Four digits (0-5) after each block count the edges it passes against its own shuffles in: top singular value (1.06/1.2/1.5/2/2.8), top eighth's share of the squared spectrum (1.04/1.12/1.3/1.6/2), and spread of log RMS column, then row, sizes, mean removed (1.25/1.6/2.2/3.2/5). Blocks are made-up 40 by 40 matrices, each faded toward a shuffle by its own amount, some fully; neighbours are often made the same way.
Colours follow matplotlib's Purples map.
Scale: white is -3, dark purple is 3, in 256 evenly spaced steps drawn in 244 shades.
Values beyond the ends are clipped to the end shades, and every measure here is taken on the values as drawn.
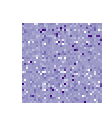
2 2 1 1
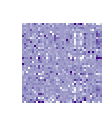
3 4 2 2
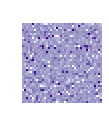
0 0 0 0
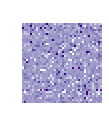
1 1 0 0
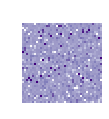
1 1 0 0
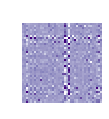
4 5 3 2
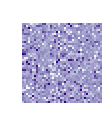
2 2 2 0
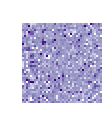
3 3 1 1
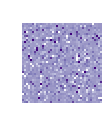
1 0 0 0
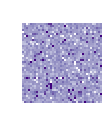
1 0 0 0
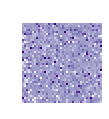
1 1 0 0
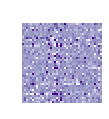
2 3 2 3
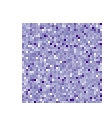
1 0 0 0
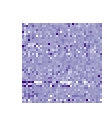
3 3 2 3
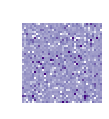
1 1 0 0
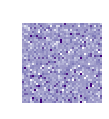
0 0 0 0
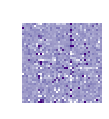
2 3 2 2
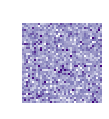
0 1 0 0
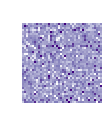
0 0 0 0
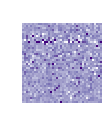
2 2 0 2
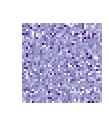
1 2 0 2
